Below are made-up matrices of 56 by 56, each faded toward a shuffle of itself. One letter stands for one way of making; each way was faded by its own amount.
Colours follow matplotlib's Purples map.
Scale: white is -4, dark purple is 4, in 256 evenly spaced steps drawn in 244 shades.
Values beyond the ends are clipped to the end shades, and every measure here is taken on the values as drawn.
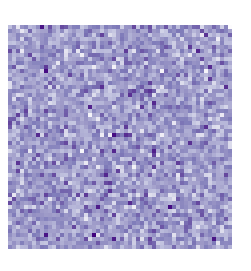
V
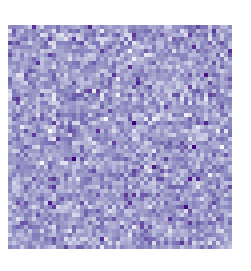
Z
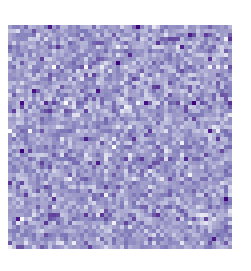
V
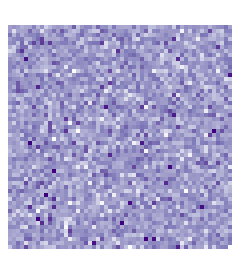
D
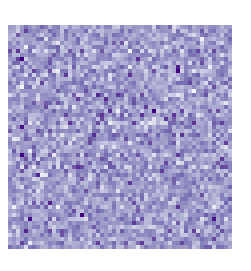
V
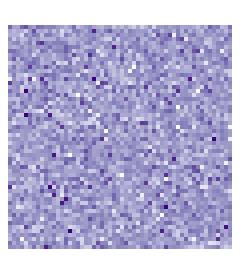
D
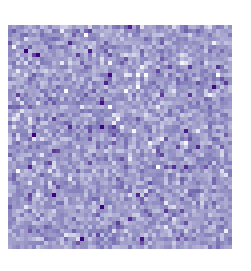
D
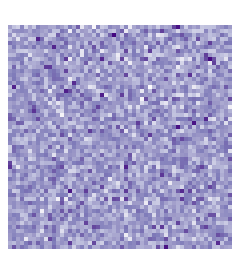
Z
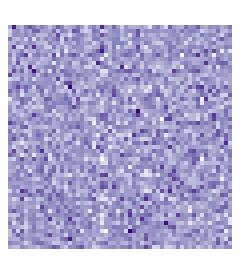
Z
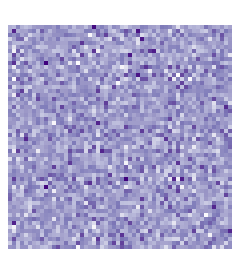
Z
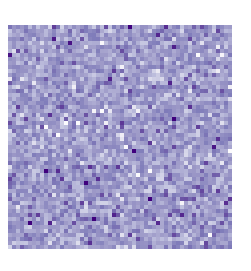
D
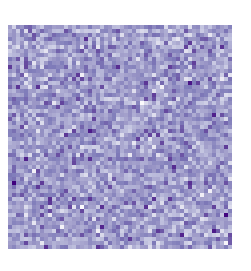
Z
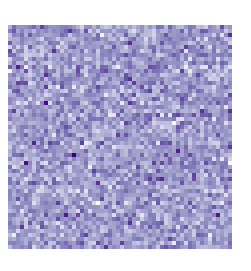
V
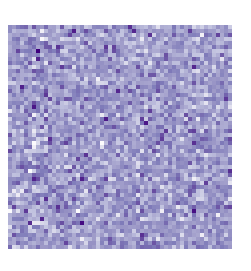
Z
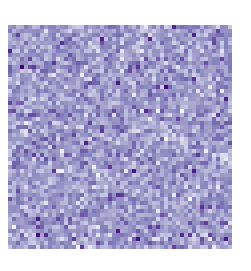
V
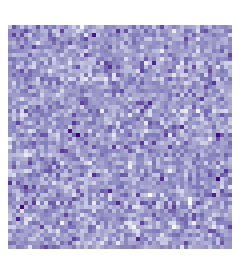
V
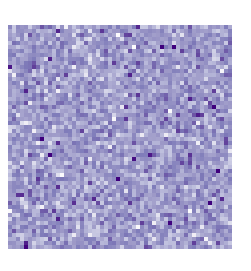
D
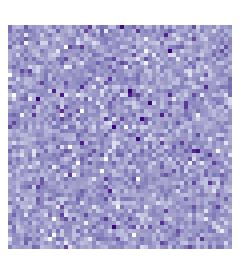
D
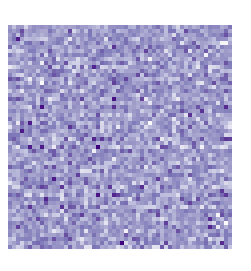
Z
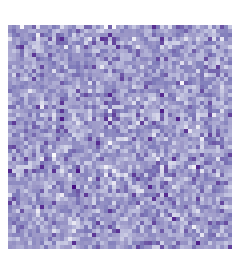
Z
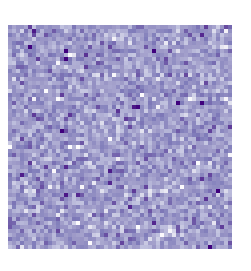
D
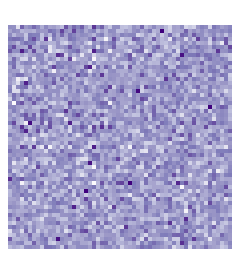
Z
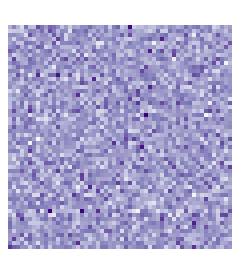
Z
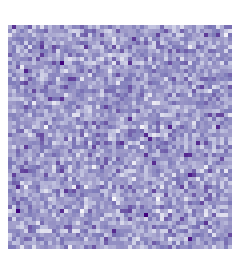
V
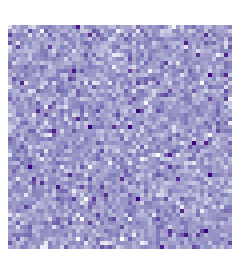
D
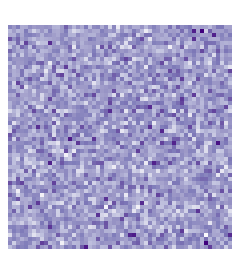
V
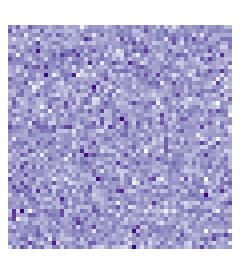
V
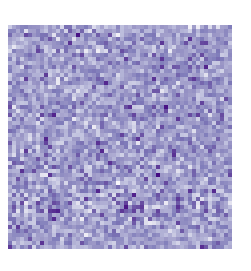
Z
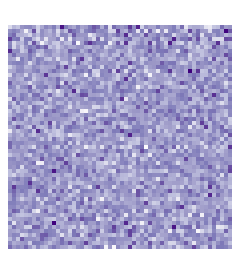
V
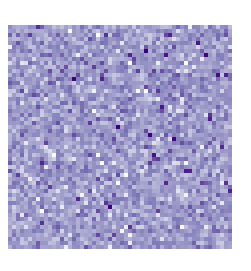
D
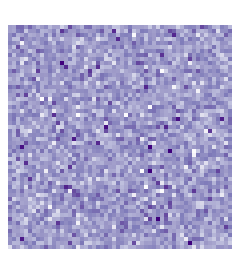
D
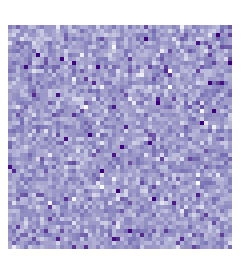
D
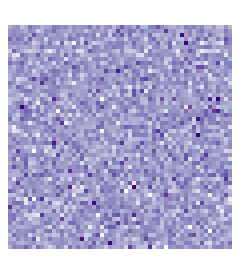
D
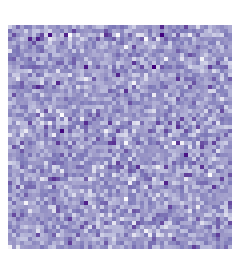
V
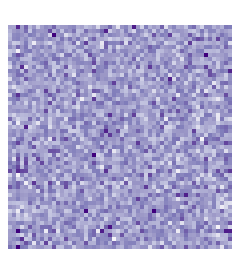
Z
